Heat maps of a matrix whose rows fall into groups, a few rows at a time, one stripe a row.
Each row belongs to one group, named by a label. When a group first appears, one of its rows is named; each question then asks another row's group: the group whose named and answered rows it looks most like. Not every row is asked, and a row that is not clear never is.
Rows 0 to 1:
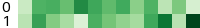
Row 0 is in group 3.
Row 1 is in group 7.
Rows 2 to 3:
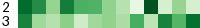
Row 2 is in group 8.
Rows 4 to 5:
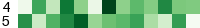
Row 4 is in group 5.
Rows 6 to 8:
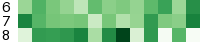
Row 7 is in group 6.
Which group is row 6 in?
7
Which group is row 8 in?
3
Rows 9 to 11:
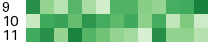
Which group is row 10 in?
3
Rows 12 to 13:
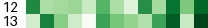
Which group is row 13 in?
7
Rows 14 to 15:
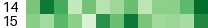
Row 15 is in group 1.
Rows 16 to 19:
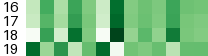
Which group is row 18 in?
5
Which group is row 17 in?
5
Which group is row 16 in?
5
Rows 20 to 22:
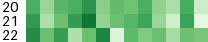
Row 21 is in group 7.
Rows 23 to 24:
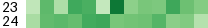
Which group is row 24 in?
3
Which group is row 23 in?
5
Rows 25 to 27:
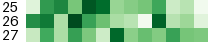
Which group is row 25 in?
3
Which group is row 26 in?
8
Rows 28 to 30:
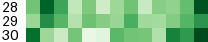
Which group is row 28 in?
6
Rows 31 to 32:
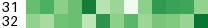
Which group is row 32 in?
1
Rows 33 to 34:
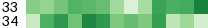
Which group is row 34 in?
3
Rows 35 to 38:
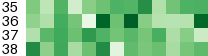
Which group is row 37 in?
3
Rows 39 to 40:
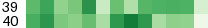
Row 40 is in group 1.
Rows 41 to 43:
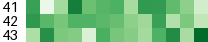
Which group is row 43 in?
7
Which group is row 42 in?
8
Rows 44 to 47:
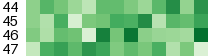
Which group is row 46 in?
1
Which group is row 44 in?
7
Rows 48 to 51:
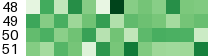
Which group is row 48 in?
5
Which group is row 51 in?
1
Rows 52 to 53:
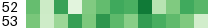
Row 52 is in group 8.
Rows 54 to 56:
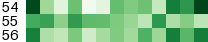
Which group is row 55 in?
8
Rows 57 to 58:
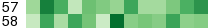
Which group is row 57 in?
6
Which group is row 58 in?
5
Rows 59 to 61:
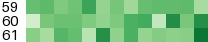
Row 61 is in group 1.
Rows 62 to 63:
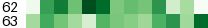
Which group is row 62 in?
3
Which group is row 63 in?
7
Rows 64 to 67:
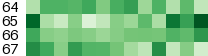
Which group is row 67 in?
8
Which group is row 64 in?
3
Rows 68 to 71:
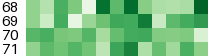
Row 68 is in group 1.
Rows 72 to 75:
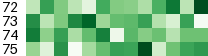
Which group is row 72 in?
7
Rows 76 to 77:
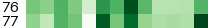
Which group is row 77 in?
1
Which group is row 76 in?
1
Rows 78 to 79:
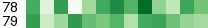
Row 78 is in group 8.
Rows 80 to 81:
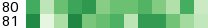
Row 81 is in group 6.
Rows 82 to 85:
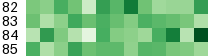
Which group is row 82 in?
1
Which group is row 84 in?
7
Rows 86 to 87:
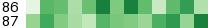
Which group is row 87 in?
7
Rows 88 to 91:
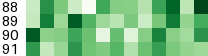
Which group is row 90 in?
6
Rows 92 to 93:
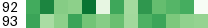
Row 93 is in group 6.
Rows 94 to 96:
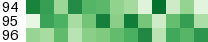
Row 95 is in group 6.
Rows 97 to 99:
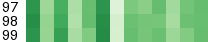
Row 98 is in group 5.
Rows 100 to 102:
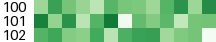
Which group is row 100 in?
7
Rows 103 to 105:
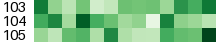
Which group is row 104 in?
8
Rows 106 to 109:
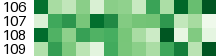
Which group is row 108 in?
8
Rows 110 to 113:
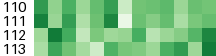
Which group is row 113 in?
7
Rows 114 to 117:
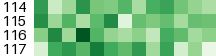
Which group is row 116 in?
8
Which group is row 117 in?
3
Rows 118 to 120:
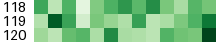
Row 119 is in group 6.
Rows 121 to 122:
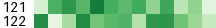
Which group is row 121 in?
3
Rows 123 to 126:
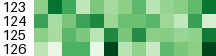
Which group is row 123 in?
6
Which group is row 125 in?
1
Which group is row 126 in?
1
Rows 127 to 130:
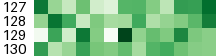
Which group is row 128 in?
6
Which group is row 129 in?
5
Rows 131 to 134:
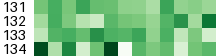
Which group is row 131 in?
8
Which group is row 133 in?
3
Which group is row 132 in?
7
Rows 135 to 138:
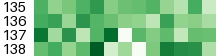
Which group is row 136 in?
8
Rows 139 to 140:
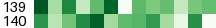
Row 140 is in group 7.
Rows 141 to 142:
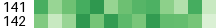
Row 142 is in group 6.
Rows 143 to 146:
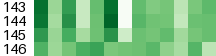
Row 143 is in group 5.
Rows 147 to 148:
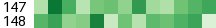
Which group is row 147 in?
6
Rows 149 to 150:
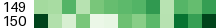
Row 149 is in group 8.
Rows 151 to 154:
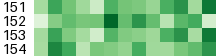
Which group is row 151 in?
7
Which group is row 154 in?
6
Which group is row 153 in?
7
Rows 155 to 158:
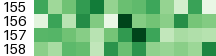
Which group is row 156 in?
5
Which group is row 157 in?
1
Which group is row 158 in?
1
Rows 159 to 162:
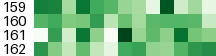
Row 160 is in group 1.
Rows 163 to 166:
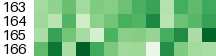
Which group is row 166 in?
8
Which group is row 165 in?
7
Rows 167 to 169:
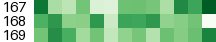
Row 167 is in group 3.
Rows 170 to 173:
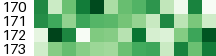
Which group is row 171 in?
8
